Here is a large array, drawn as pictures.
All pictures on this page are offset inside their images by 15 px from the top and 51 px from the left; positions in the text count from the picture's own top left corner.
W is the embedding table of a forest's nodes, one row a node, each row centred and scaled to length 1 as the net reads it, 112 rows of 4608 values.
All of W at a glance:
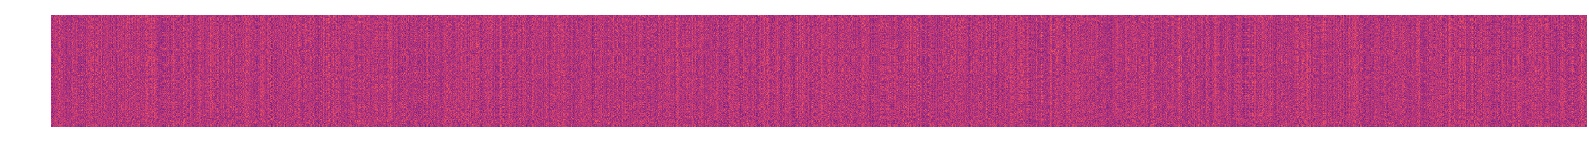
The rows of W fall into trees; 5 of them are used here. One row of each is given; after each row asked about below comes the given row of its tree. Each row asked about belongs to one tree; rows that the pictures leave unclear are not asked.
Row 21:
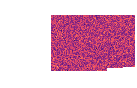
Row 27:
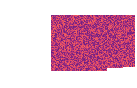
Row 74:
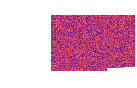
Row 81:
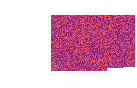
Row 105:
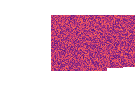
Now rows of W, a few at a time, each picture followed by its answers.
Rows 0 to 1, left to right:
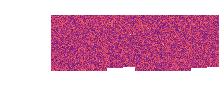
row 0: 105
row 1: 105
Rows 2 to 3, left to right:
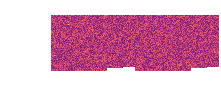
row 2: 81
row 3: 27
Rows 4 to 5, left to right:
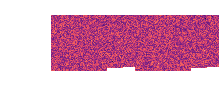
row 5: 27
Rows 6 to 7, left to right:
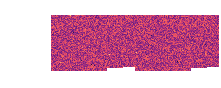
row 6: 105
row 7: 105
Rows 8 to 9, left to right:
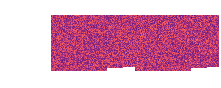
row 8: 27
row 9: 21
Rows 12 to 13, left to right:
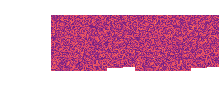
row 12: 27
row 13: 27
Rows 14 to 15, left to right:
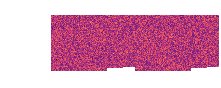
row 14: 21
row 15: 21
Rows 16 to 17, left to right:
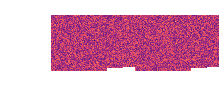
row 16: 27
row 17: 81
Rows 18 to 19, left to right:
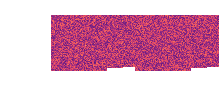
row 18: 27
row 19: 105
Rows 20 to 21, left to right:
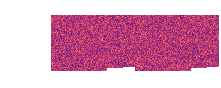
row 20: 81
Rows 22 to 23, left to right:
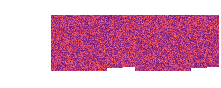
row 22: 27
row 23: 105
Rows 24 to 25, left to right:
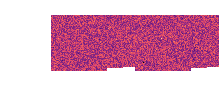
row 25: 21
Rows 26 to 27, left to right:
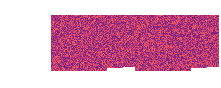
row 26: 27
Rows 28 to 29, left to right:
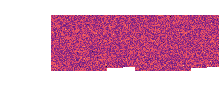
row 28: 81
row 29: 27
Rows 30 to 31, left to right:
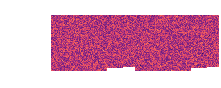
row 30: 27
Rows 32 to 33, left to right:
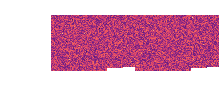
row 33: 81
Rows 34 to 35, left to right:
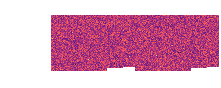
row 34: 105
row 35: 21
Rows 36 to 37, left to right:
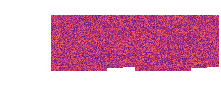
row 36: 21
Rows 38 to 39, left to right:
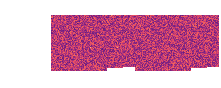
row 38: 21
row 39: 105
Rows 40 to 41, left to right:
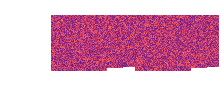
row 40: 81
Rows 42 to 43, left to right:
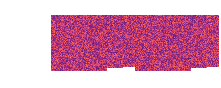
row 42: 27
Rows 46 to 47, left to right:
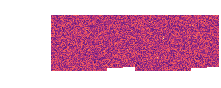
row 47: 105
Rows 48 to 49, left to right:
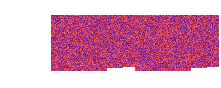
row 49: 81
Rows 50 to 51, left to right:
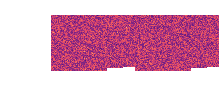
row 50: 105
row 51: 27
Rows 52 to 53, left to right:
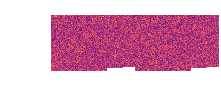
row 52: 74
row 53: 27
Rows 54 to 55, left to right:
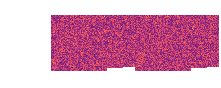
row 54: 27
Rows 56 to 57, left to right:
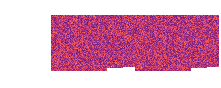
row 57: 21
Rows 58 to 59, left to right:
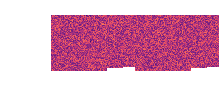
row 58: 105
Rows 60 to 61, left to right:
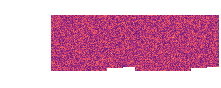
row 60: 81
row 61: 74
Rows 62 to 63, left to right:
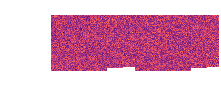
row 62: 74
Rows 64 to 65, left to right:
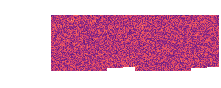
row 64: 27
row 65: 105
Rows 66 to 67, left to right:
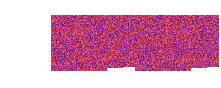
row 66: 81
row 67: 81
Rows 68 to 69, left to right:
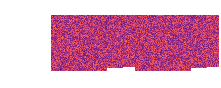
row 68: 27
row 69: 27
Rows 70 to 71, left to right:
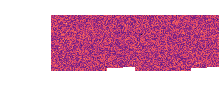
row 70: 81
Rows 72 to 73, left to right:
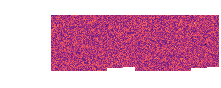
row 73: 105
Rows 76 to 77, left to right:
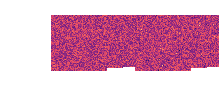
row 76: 81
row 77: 27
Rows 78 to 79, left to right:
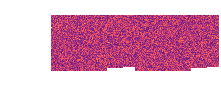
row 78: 105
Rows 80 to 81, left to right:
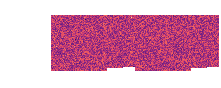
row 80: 81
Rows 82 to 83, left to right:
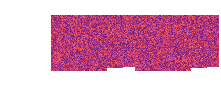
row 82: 27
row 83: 81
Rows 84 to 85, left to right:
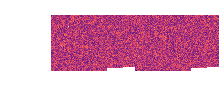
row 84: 27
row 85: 21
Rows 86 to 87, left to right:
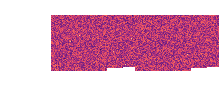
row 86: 81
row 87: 105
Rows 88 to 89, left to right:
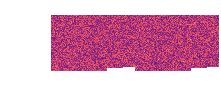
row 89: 105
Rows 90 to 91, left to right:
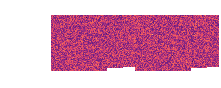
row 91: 105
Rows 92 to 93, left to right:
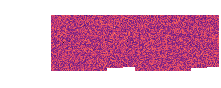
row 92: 105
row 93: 27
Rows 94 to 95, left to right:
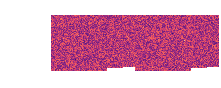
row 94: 27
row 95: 81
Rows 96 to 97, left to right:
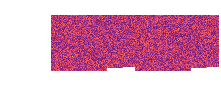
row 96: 27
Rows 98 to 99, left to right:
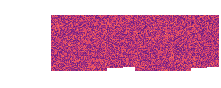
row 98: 105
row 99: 81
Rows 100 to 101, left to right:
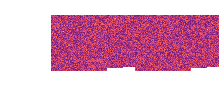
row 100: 105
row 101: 27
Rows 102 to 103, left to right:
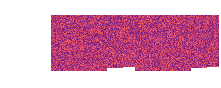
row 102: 27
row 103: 74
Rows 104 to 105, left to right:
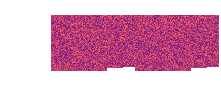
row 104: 81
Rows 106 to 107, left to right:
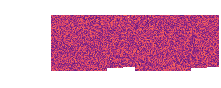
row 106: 105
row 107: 21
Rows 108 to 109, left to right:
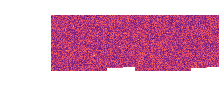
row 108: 105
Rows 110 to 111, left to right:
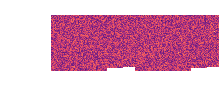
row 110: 27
